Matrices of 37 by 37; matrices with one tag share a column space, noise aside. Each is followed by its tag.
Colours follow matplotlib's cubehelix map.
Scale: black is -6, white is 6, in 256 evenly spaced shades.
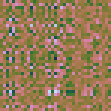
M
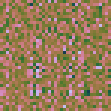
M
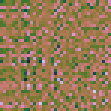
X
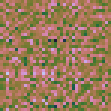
X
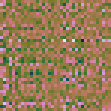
X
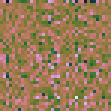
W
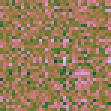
X
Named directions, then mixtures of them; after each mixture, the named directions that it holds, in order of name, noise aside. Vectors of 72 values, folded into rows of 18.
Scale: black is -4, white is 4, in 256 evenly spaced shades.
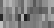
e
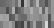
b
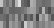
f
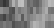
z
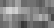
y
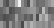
f, z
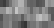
y, z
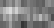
y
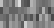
f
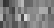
e, z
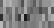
e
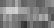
y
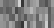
b, f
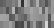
b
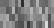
b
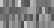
f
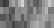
z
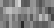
f, y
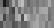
e, z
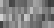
e, z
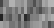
e, z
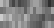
e, z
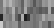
e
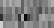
e, f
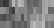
z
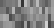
b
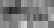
y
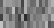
b, e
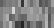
b, y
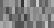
b, e
